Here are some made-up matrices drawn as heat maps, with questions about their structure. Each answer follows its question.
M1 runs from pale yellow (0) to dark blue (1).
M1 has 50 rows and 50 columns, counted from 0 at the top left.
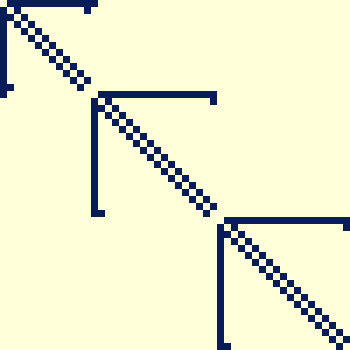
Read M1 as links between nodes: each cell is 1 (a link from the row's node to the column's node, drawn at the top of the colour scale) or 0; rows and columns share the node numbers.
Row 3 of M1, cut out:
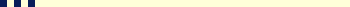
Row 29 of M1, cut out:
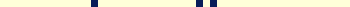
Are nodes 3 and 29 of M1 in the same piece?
yes
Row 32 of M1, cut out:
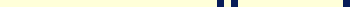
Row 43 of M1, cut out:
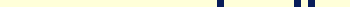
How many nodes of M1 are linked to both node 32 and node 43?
1
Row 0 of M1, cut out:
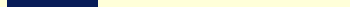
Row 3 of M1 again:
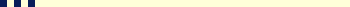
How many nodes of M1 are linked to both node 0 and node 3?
2
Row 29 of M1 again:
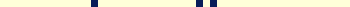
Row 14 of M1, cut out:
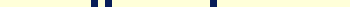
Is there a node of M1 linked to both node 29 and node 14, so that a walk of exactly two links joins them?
yes
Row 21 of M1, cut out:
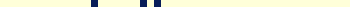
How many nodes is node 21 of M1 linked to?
3
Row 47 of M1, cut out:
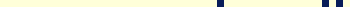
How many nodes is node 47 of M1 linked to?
3
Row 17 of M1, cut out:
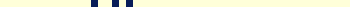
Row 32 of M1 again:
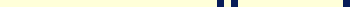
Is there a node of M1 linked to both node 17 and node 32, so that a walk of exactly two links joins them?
no
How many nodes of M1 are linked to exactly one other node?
0
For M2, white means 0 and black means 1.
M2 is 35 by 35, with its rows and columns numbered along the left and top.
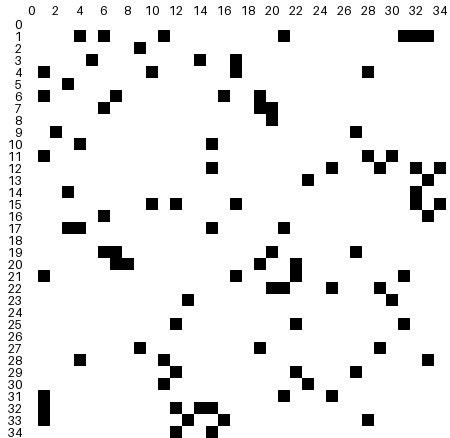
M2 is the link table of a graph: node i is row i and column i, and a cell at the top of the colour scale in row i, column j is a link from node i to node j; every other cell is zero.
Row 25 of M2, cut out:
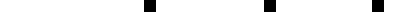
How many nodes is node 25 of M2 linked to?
3
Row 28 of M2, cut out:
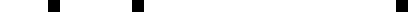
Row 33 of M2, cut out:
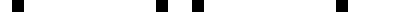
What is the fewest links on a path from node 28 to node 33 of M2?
1
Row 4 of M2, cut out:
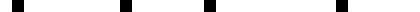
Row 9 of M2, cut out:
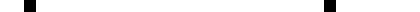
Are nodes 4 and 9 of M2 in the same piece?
yes
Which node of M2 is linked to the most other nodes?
node 1
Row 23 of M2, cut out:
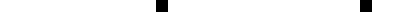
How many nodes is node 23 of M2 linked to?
2
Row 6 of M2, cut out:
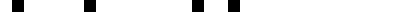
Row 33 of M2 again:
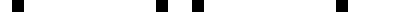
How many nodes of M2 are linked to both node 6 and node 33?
2
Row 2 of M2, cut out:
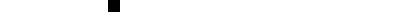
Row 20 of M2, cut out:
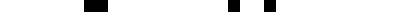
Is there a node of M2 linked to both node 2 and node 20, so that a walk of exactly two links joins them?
no
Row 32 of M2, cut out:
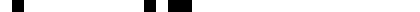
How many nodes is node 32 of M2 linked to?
4
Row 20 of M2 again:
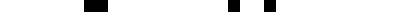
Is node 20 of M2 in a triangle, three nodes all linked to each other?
yes
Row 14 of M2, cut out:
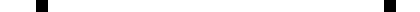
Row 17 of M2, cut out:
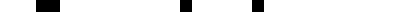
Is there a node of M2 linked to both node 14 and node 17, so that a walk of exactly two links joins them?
yes
